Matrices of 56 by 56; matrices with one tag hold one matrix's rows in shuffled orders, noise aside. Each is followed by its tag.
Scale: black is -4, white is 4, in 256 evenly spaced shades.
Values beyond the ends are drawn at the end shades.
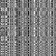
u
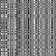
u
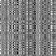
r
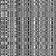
u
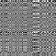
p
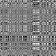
p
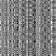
r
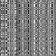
u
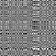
p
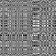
p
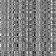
r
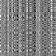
r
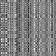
u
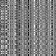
u
